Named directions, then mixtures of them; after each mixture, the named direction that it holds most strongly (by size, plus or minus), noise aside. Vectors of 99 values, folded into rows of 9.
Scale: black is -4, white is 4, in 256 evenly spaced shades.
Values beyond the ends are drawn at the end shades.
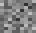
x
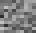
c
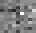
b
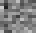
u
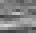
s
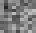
u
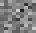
x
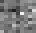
b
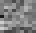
c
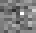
b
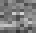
s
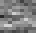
s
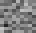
c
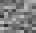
c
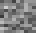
c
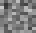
u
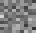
c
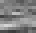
s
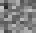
u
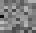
c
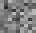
x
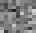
b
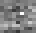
b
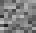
c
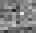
b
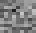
c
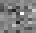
b
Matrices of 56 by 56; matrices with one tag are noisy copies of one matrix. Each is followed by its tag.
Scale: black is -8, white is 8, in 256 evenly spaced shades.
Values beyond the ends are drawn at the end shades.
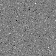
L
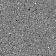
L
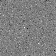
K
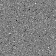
L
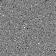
K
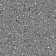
L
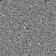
K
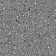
L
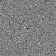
K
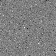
K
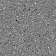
L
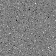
L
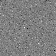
K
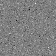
L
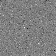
K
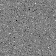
L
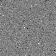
K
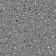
L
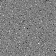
K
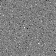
K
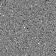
K
